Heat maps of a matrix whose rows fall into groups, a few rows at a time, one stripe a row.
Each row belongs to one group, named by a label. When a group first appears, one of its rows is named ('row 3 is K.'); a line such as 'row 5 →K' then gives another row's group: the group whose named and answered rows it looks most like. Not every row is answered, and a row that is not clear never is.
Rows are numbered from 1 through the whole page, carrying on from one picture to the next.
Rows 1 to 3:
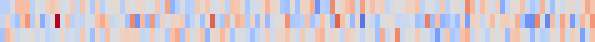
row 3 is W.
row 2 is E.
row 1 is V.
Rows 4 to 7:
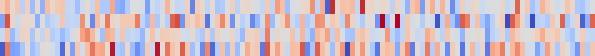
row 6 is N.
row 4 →V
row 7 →N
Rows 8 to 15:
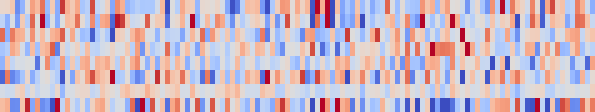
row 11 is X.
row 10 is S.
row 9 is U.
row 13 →N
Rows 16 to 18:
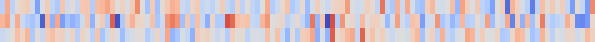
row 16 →W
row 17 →V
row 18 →V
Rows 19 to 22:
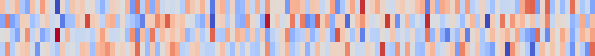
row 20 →N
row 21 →E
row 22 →W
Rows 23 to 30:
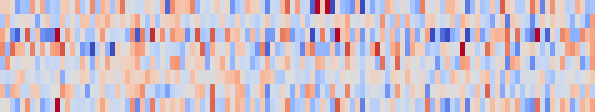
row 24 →W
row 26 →S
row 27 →W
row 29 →S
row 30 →E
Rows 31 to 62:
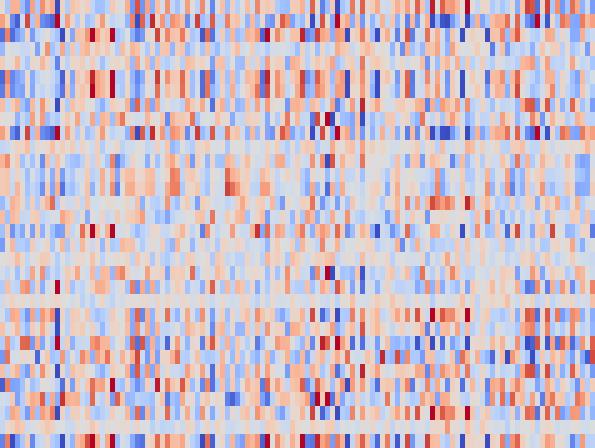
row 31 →X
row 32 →E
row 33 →N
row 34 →W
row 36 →N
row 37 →N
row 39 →U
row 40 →E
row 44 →V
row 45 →X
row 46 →S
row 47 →N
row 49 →X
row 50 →U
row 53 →X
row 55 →E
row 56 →W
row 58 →N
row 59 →U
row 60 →X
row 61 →X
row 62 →N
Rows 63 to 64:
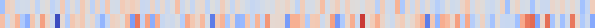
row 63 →W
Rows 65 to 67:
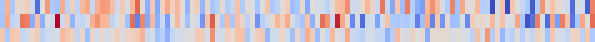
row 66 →E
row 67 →S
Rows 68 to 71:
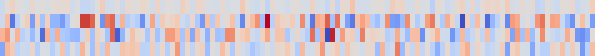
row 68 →S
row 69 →N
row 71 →W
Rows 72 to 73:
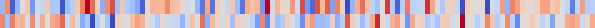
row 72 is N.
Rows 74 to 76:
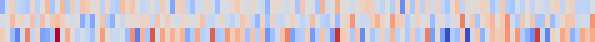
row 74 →W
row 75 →S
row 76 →E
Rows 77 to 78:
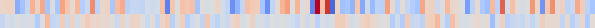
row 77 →U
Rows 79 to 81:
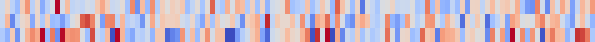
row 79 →E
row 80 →N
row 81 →U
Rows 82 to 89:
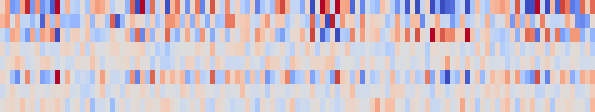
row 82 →E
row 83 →V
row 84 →X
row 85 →S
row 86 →X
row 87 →E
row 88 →S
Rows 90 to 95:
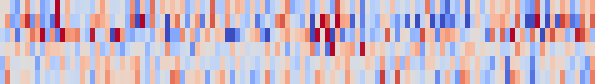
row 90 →E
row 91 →E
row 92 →U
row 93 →V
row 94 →W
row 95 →W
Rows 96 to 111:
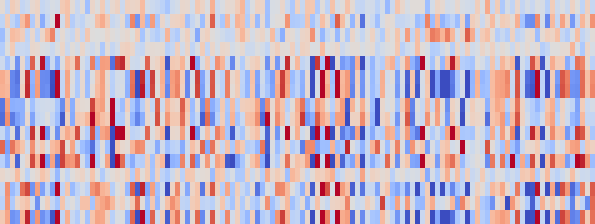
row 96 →S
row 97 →E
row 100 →U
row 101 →E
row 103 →N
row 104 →N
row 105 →U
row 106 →S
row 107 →U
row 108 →X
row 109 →E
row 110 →W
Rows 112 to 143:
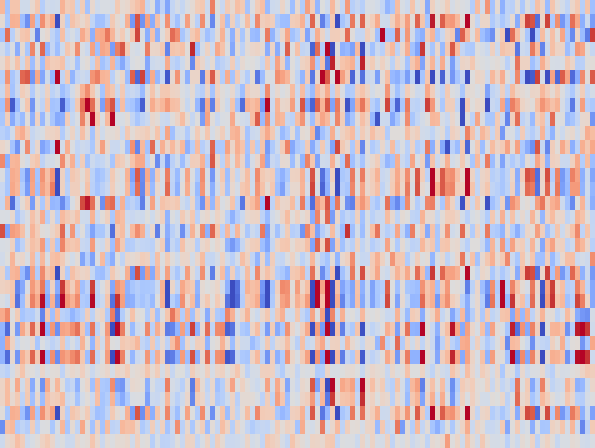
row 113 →X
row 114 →W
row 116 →V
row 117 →E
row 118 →N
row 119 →N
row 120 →N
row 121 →V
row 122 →E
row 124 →X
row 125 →X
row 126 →N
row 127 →U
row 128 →S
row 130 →S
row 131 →X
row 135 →U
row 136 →W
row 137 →U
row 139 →V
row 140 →V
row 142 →W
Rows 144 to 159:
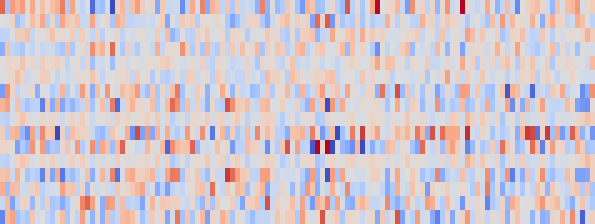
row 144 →S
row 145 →U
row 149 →X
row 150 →W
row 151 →V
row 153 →X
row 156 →V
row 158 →N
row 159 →W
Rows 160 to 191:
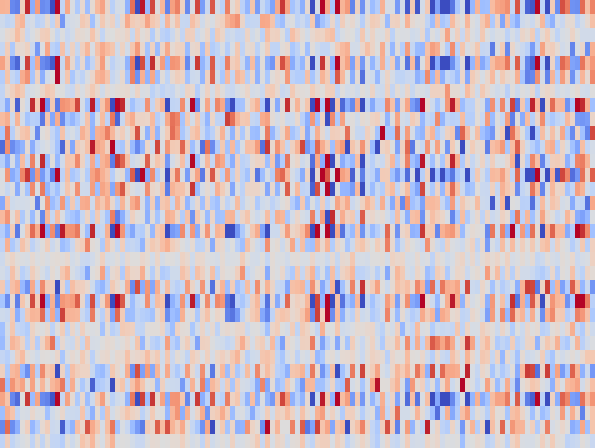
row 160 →E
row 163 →W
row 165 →E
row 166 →X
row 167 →U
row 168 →V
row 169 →W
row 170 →N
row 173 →U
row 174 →W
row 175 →V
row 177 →N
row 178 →S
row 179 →S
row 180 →X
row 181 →U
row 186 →X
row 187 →S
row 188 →E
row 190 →N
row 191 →N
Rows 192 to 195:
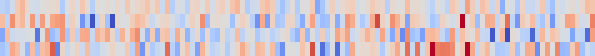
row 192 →V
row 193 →S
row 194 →W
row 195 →X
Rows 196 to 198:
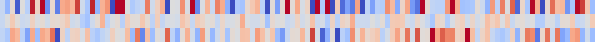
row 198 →X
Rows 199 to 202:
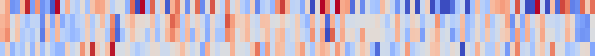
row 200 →V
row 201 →V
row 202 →N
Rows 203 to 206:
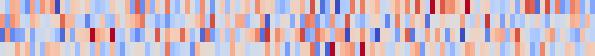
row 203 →X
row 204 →S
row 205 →N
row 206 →V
